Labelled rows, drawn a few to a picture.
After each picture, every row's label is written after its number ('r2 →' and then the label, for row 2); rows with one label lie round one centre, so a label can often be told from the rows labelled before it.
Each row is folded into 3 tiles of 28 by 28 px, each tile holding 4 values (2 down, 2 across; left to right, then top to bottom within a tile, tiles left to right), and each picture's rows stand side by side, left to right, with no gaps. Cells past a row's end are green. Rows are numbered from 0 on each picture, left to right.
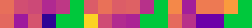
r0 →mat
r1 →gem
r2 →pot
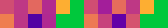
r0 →pot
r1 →pot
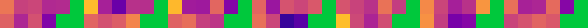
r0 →mat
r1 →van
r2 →van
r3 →pot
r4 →gem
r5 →pot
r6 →van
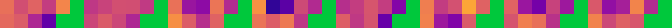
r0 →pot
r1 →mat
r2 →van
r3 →van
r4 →mat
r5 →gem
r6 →van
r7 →van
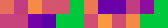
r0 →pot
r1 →van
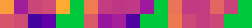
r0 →pot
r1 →mat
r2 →gem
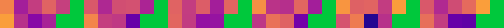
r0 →gem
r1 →mat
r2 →pot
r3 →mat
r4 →pot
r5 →pot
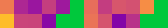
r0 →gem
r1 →pot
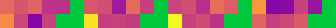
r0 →gem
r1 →gem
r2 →gem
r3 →van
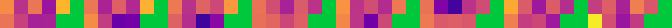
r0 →pot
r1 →pot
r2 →pot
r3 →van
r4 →pot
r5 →van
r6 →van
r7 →gem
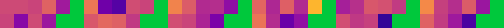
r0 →mat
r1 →van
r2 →mat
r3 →pot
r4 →mat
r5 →mat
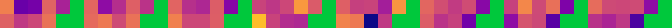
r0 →van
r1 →van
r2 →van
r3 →gem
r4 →pot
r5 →mat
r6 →mat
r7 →mat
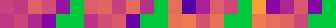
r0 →mat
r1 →mat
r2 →van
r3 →van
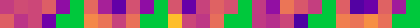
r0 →mat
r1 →van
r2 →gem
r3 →mat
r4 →van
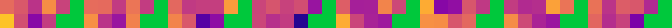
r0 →gem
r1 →gem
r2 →pot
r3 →mat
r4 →gem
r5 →van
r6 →gem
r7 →mat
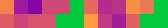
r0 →van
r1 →gem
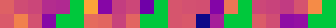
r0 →mat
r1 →van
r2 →pot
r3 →pot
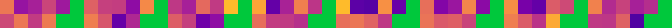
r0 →van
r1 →pot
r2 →pot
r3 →van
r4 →van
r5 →van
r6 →van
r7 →mat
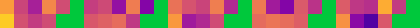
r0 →gem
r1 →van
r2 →gem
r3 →van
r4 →gem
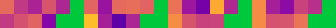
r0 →mat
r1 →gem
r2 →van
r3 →van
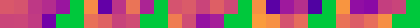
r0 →mat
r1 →van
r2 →gem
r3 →van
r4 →van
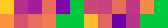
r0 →van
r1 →pot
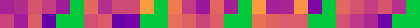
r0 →mat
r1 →pot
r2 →van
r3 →van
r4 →mat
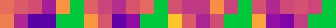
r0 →pot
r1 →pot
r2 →gem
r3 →gem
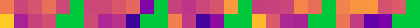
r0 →gem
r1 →mat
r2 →pot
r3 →gem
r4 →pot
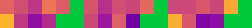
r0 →gem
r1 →mat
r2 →pot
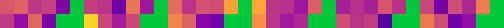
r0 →mat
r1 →gem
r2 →pot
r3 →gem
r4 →mat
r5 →pot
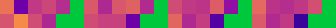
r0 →van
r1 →mat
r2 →mat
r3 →mat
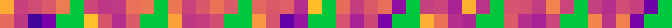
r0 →pot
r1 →gem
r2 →gem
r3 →pot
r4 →mat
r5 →gem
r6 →gem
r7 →mat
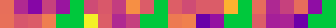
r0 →van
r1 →gem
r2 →pot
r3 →mat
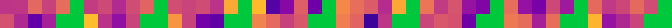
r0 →pot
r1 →gem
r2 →pot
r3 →van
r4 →pot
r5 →mat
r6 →van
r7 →gem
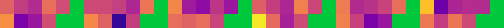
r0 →gem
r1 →pot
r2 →van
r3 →gem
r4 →pot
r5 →van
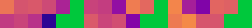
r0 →mat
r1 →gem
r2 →van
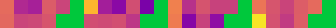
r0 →van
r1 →van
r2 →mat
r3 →gem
